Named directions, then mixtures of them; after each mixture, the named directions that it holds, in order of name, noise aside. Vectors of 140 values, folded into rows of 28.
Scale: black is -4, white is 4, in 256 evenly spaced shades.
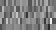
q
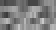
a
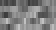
a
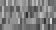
a, q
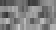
a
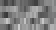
a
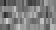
a, q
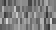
a, q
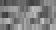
a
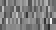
q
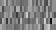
q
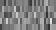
a, q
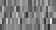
q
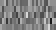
q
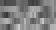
a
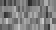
a, q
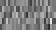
q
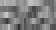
a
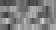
a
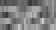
a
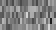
a, q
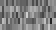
a, q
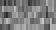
a, q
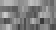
a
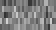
a, q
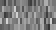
a, q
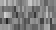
a, q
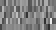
q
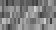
a, q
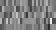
q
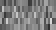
a, q
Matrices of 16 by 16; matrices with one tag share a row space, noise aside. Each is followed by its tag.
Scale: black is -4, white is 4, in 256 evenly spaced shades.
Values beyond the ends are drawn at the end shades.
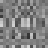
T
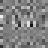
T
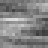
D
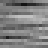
D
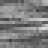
D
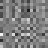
T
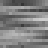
D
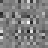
T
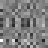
T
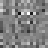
T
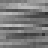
D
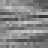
D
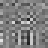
T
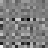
T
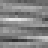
D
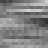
D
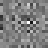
T
